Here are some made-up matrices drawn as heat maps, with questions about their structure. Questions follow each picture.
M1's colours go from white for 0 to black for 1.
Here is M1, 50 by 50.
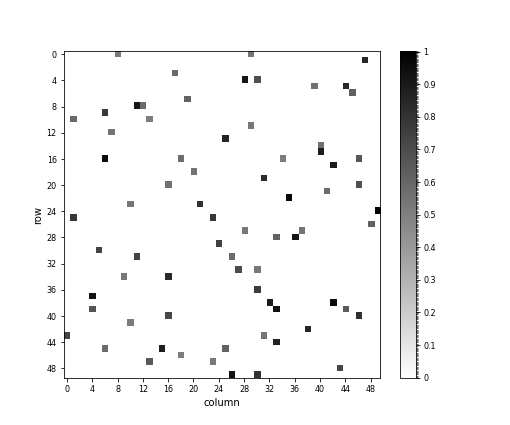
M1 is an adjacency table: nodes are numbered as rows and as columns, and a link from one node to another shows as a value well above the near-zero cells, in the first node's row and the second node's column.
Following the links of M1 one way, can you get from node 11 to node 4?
yes
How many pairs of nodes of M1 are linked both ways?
3
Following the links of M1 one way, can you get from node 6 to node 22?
no
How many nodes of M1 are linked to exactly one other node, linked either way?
5
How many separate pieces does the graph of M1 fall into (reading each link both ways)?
5
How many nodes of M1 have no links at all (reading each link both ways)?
1
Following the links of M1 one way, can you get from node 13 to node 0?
no
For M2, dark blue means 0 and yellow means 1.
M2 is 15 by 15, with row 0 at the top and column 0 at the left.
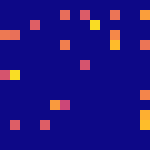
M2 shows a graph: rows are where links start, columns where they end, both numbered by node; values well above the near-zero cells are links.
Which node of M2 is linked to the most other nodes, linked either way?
node 1
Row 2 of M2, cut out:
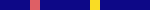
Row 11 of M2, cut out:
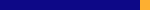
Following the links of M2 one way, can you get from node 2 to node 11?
yes
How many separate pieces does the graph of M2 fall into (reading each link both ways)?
2
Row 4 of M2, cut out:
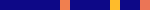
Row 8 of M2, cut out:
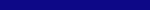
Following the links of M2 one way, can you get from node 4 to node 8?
yes
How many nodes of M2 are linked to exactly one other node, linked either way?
1
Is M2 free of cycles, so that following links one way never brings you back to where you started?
yes
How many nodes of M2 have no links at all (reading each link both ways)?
1
